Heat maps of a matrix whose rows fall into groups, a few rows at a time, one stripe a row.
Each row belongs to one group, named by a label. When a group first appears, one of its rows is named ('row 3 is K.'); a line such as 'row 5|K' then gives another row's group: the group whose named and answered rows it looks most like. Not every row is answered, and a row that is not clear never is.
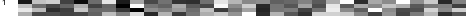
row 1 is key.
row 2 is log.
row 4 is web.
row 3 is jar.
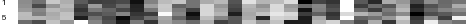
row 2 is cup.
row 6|jar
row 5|cup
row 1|cup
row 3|cup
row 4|cup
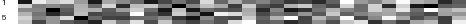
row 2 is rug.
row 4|log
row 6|web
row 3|jar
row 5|cup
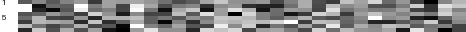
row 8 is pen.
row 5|rug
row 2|log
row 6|pen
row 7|log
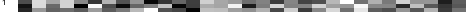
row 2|pen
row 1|key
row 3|pen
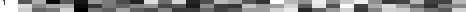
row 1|pen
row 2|cup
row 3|cup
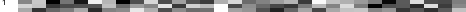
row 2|web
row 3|log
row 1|pen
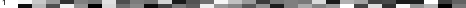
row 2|key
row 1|web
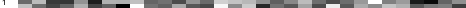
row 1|rug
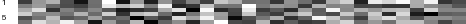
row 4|rug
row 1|key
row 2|web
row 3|jar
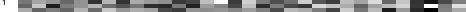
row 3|rug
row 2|jar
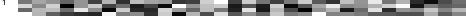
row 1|rug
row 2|jar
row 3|jar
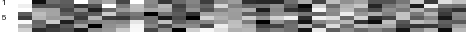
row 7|log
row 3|web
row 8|web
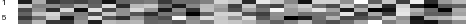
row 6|rug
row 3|pen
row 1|pen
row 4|key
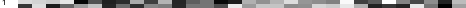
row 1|cup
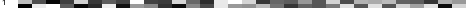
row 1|log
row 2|key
